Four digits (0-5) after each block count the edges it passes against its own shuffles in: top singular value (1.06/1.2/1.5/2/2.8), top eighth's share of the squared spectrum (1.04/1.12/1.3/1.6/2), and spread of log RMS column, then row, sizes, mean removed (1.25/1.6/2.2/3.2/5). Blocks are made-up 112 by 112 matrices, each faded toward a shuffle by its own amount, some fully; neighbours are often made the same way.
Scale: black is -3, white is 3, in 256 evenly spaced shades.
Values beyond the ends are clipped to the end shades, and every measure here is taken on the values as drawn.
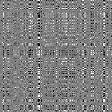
5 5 4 4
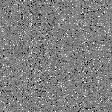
3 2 1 0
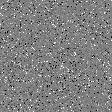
2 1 0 0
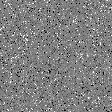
3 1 0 0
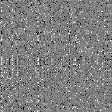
4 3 2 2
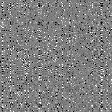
5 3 3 2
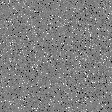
2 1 0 0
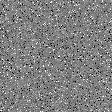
2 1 0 0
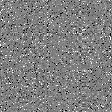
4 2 1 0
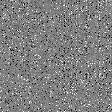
4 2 1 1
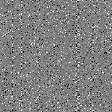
4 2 2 1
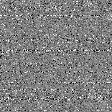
2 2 0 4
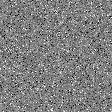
0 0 0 0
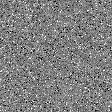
0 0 0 1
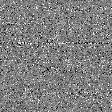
1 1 0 3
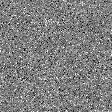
0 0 0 1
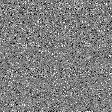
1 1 0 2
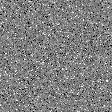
0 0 0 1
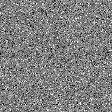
1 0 0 2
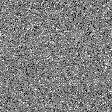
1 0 0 1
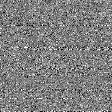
1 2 0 3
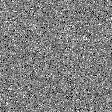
0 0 0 1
